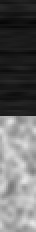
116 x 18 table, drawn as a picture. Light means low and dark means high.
The table splits into 2 rows of 1 panel. Panel 1,1: very high, streaked across, faint in contrast. Panel 2,1: low, blotchy.
